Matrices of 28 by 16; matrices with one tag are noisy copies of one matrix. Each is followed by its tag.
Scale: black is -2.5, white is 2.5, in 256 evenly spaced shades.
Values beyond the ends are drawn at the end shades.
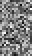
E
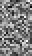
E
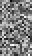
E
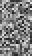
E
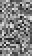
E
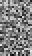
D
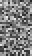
D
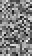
E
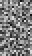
D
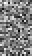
D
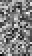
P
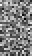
D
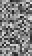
E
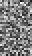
D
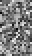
P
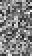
P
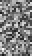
P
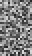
D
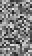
E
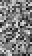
P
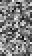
P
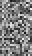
E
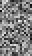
E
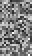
E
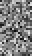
P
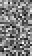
D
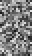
P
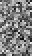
P
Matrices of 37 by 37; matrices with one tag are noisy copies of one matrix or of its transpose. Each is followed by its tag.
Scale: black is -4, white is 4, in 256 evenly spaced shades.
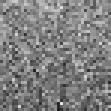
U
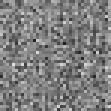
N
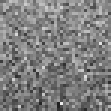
U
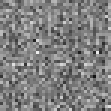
N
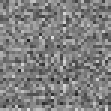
N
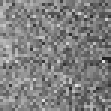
U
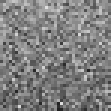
U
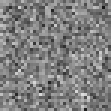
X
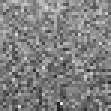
U
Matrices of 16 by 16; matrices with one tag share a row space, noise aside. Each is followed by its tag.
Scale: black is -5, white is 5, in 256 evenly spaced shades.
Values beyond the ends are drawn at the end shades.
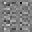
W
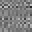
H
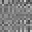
H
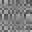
H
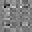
W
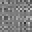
H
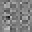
W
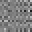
H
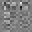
W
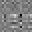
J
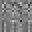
J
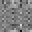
J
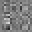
W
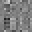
W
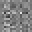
W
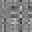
J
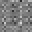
J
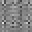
J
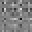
J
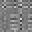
J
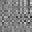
H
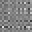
H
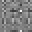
J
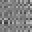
H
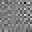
H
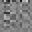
W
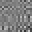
H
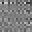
H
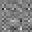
J
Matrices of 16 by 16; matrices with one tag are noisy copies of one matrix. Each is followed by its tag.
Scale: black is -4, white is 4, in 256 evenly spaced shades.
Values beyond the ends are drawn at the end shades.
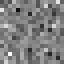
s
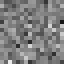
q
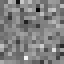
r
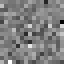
q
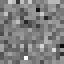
r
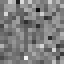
r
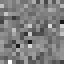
q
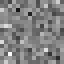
s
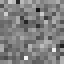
r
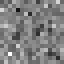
s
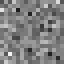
s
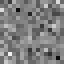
s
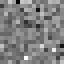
r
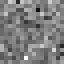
r
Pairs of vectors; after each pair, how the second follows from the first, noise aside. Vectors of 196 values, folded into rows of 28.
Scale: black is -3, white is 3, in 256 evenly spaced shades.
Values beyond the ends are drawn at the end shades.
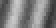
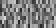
shuffled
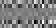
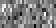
shuffled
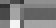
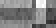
reversed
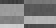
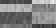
reversed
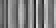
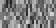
shuffled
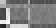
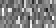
shuffled
